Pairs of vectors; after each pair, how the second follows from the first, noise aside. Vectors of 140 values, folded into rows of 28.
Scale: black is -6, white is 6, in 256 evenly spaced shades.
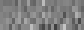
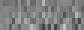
copied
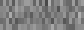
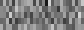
scaled up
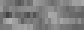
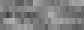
copied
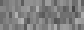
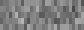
copied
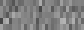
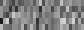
scaled up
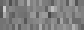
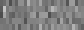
copied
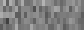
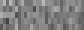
copied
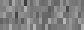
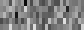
scaled up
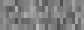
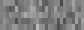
copied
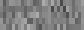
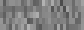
copied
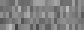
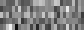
scaled up
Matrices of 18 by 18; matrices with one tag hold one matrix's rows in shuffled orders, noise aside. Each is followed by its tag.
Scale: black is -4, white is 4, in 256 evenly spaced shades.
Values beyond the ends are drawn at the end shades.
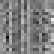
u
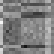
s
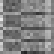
s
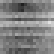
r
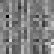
u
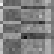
s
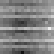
r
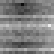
r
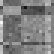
s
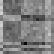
s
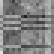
s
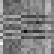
s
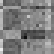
s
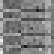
s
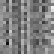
u
